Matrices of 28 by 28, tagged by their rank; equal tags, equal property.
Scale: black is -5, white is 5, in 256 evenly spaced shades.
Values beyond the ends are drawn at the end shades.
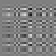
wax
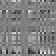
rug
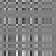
wax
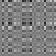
wax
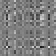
rug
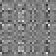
rug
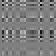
wax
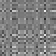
rug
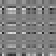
wax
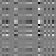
wax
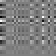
wax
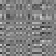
rug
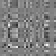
rug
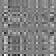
rug
